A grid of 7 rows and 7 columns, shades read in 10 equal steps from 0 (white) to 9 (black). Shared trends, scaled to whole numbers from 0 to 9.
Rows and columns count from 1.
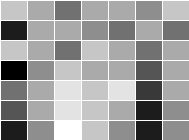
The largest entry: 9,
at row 4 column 1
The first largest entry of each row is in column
3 1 3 1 6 6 1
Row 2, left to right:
8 3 3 4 5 3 5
